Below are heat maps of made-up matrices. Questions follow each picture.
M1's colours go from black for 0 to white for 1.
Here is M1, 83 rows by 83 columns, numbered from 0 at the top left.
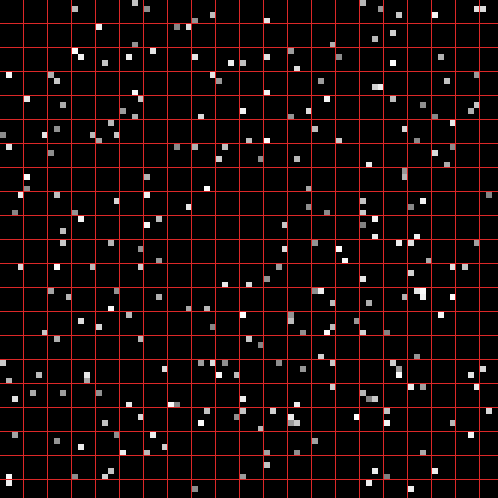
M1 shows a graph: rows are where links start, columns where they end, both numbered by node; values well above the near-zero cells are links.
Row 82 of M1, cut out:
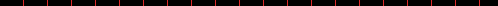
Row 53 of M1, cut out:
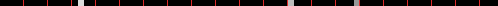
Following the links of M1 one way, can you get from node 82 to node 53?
no
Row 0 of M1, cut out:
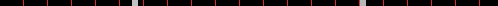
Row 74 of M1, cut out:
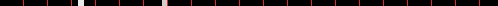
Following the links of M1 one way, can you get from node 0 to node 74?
yes
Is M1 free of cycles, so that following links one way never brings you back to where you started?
no
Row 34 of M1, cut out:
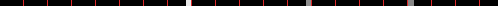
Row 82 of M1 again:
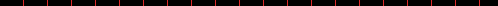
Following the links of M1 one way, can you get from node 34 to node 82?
no
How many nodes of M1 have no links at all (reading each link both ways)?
5
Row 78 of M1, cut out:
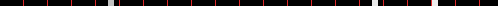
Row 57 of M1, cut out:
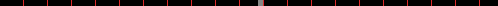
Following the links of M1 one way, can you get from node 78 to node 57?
yes
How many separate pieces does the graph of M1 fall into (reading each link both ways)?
6
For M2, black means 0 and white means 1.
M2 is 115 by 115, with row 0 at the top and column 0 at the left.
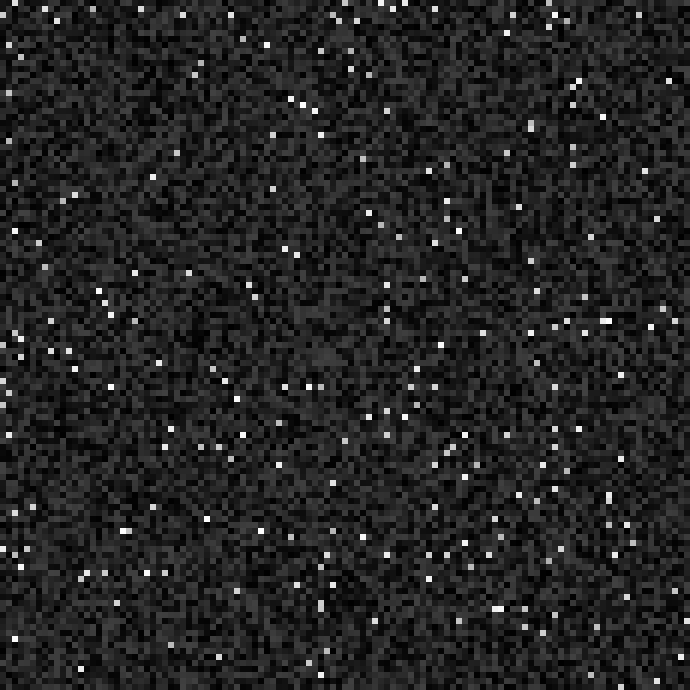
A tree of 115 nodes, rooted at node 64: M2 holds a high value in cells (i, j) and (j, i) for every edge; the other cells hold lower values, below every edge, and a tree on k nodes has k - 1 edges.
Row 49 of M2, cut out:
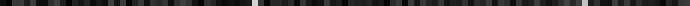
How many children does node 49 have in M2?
1
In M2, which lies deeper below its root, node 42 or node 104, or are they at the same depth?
node 42
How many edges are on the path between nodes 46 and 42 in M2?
9
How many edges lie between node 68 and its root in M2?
1
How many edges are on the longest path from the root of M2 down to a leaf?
8
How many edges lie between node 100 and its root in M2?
2
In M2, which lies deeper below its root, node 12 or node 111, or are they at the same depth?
node 12
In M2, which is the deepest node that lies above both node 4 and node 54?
92
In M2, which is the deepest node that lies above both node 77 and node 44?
72
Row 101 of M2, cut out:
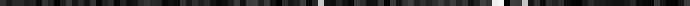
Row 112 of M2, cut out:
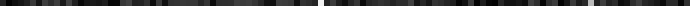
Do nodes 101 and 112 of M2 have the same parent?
yes
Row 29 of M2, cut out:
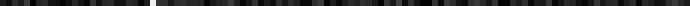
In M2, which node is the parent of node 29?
25
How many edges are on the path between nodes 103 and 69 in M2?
6
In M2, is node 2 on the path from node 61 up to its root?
yes
